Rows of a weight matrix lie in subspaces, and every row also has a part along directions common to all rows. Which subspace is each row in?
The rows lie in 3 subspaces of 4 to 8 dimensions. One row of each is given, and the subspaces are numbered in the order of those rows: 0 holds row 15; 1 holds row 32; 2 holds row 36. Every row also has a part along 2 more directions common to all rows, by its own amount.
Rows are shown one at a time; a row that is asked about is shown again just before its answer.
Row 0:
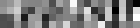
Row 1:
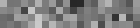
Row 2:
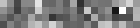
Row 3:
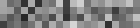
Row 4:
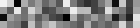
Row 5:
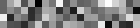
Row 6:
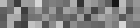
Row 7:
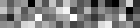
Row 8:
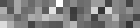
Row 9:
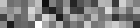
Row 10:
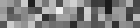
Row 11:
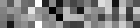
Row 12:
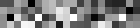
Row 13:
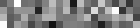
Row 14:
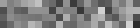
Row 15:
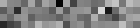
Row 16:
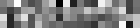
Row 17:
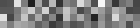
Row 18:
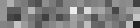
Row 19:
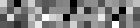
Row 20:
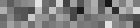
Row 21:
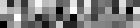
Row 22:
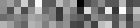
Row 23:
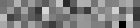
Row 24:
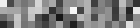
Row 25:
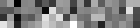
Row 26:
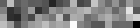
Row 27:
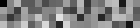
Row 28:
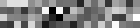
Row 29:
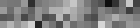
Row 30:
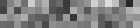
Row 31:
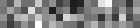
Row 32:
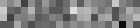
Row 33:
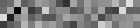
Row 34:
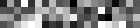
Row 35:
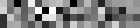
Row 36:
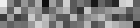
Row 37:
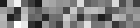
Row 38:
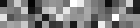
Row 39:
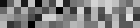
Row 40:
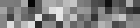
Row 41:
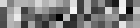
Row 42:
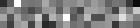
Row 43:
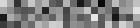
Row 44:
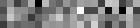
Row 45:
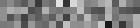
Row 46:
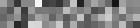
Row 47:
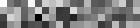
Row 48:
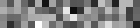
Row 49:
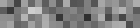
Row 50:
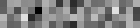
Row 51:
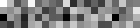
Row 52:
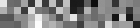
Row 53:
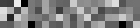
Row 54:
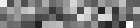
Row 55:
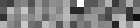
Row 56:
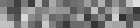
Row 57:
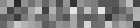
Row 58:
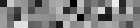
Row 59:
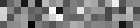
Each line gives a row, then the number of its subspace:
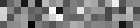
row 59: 1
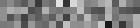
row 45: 0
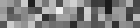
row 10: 2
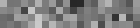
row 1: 2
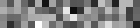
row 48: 2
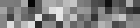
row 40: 2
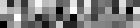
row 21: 1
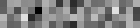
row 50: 0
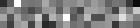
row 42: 0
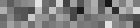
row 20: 0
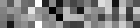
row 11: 2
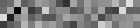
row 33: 0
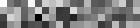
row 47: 1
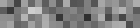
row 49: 0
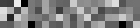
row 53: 1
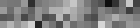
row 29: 2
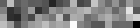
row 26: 1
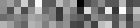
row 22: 0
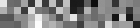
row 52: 2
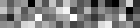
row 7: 2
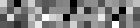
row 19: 1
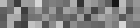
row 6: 1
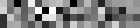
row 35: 1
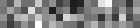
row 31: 2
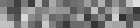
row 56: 0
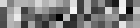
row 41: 1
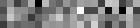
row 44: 0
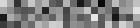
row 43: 0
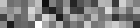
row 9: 2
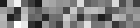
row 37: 1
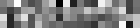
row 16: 0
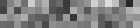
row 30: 2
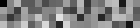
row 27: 1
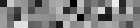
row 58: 1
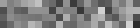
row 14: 0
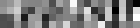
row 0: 0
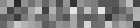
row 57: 1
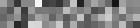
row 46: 1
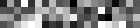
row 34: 1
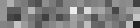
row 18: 1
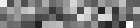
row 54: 1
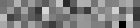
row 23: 0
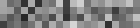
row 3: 0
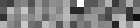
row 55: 1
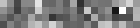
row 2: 0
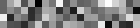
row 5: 0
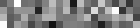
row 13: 0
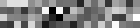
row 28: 1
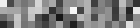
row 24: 1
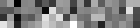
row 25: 1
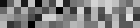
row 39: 2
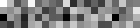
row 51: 0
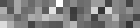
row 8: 0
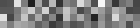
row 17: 0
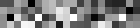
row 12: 2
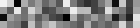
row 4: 0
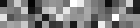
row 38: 2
